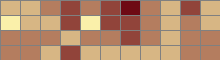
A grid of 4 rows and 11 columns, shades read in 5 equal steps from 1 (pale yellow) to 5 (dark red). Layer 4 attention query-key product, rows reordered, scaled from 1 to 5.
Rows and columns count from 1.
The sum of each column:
9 10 10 14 9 13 15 11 8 13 10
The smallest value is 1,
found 2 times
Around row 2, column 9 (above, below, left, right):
2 2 3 3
